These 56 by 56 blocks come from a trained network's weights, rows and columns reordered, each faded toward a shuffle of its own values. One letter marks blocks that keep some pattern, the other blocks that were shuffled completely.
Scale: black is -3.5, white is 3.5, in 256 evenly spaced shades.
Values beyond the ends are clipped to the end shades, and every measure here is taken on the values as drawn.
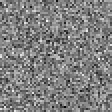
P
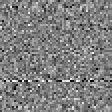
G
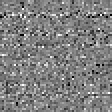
G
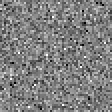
P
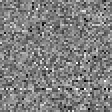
G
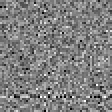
G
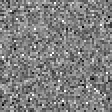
P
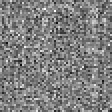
G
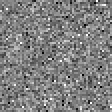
P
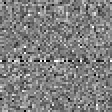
G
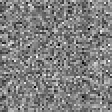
G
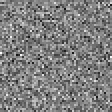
G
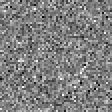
P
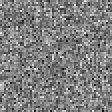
P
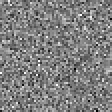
P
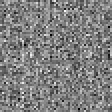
G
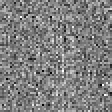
G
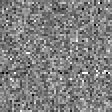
G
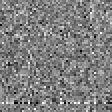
G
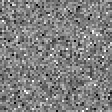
P
